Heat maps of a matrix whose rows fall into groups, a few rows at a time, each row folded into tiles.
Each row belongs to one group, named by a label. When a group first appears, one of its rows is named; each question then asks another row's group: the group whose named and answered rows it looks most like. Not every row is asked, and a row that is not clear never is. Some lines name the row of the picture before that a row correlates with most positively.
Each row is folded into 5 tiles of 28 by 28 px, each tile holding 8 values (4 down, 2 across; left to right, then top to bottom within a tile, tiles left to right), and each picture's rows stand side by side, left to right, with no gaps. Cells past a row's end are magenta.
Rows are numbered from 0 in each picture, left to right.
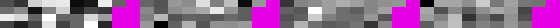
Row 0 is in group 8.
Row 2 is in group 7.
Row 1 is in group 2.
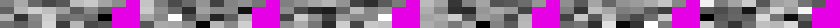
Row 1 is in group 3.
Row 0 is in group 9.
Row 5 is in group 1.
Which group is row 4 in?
8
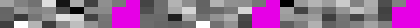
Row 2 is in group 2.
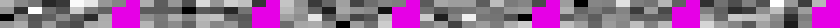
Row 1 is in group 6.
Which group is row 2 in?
3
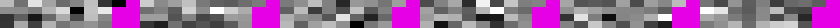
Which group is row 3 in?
2
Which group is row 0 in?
1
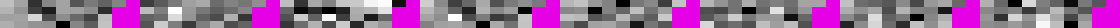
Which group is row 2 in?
6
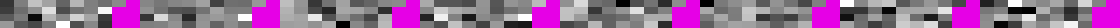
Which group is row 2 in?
3
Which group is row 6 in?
1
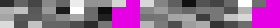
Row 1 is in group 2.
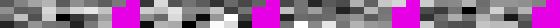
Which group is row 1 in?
7
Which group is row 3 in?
1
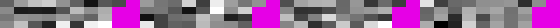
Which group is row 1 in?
1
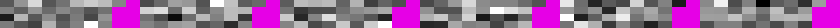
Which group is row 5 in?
7
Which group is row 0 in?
8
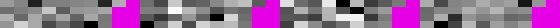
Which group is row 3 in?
2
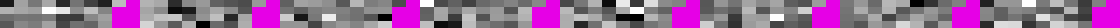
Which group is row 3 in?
2
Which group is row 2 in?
9
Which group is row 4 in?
2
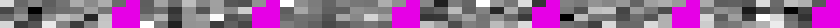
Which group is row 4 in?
8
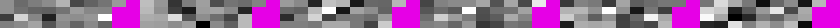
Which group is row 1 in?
3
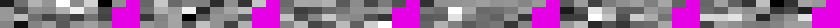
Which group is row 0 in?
2
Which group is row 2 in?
9
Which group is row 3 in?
7
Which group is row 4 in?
7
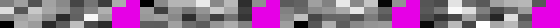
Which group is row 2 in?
2
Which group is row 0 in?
7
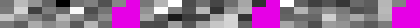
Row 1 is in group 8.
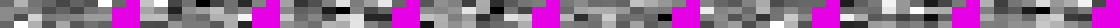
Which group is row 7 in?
6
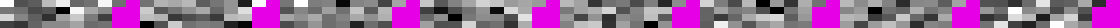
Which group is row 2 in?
7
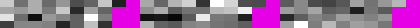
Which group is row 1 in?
1
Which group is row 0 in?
8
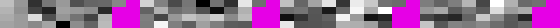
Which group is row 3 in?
1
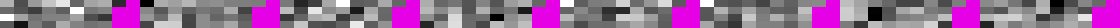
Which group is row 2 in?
7
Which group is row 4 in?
6
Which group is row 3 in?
3
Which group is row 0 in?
6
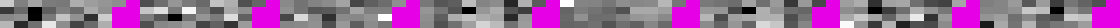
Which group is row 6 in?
3
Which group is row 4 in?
6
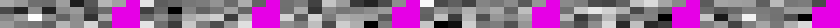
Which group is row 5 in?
9
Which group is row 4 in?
9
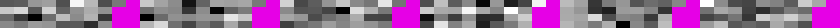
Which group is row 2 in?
6
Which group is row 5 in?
6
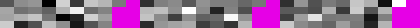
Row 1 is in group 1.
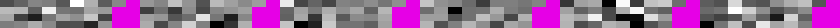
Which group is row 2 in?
2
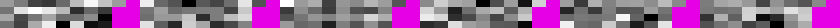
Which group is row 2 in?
6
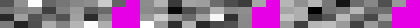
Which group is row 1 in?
3
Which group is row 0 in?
8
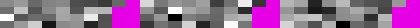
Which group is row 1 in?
8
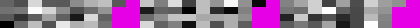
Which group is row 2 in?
8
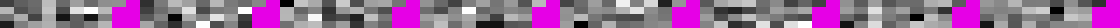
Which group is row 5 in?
9
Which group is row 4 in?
2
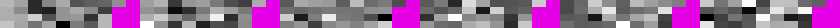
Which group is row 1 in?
3
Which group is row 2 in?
9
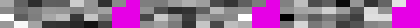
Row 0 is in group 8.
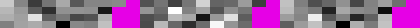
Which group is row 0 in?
3
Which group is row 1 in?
7
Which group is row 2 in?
3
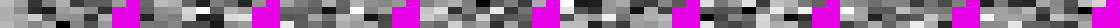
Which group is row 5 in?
1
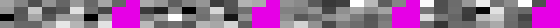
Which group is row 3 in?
6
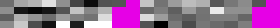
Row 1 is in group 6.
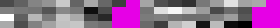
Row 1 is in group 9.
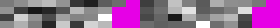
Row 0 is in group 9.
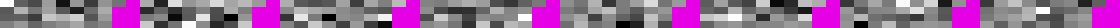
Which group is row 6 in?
2
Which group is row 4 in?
8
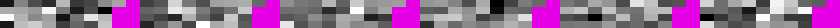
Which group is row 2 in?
1
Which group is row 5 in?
1
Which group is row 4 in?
1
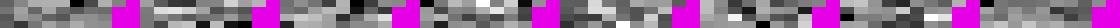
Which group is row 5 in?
3
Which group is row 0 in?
8
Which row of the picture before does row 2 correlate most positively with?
3
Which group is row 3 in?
2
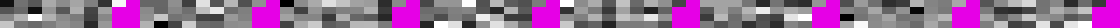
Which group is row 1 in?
2
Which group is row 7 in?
9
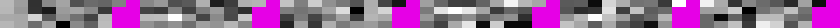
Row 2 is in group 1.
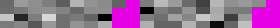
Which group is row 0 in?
9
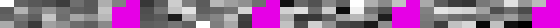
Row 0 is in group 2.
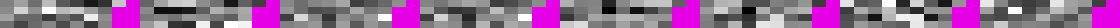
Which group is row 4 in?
6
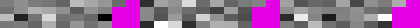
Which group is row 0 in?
9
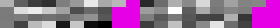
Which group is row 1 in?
7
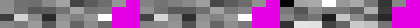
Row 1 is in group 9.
